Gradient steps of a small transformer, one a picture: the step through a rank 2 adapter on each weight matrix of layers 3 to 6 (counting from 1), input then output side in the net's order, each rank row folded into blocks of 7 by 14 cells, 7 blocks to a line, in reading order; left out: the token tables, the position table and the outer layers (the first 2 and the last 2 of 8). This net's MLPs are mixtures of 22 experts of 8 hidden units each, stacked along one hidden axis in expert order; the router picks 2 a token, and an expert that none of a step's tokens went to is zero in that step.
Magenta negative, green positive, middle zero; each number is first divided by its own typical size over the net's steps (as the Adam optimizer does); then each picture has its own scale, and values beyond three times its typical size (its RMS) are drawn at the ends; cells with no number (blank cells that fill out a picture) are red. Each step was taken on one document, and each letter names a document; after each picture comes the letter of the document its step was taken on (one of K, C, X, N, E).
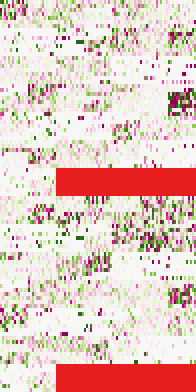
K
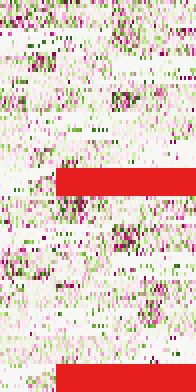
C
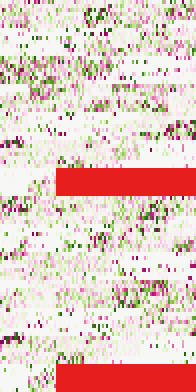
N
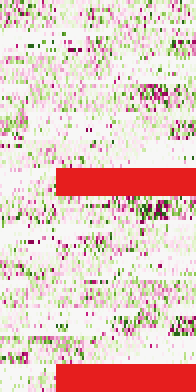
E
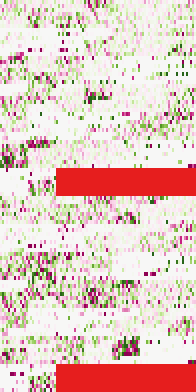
K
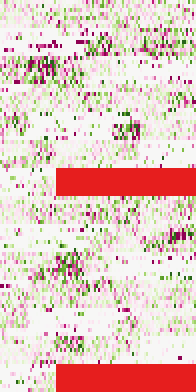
K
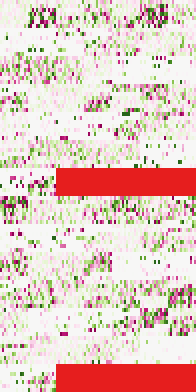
K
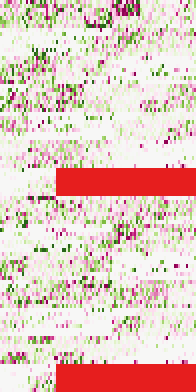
N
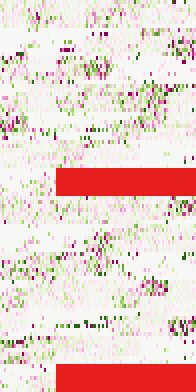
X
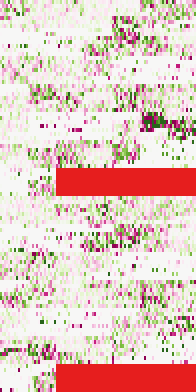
C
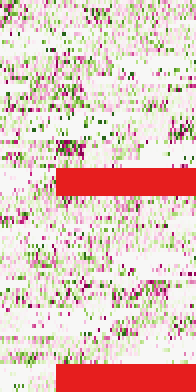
N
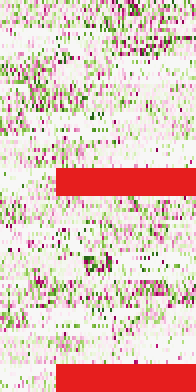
N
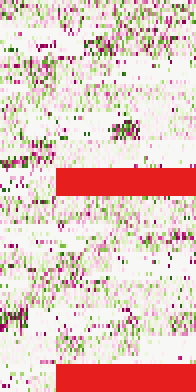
K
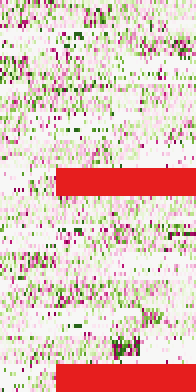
N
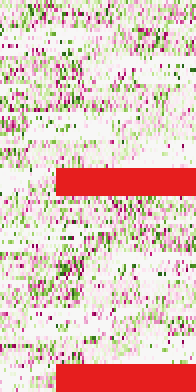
C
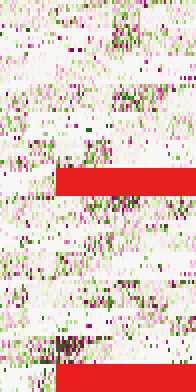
C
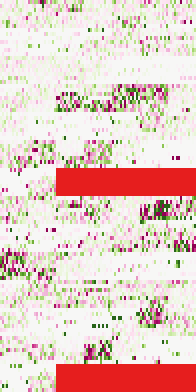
X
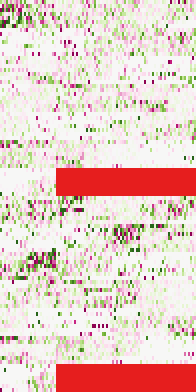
X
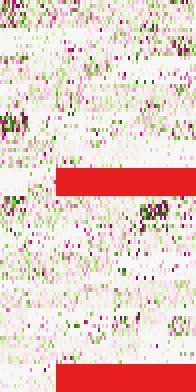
X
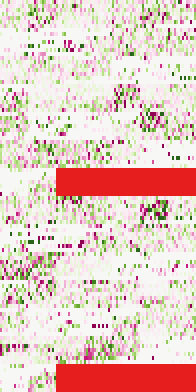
E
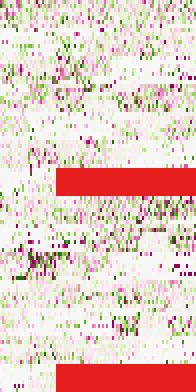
E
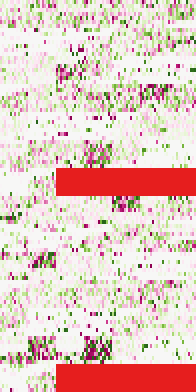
C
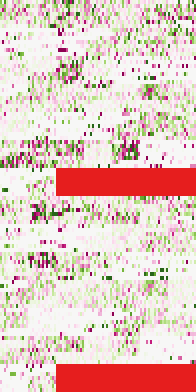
K
